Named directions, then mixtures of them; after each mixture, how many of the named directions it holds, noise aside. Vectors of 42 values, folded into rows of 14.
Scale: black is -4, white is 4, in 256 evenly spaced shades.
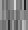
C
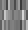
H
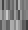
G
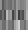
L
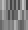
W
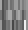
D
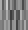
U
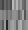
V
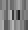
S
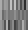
three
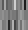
one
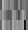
one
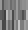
two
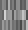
one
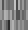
two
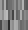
three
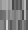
one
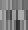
two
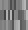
two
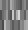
one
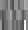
one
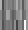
two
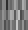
one
